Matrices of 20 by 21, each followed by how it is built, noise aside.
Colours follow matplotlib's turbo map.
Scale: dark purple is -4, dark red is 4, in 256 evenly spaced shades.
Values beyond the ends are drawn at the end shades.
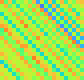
Toeplitz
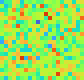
noise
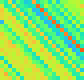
Toeplitz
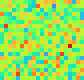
noise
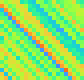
Toeplitz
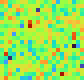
noise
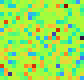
noise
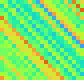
Toeplitz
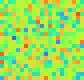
noise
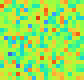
noise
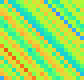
Toeplitz
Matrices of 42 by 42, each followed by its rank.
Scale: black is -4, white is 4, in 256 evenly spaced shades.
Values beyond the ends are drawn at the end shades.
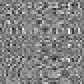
five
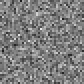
full rank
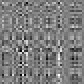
three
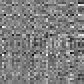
five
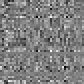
five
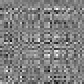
three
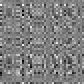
three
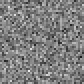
full rank
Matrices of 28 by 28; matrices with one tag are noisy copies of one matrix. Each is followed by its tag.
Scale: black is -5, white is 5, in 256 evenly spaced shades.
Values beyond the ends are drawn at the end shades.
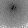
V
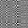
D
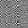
D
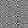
D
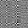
D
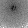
V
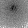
V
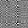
D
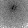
V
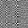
D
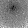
V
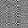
D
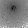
V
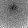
V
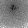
V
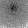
V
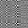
D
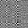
D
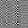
D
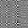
D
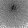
V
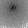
V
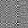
D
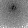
V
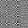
D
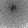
V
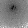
V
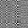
D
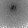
V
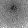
V
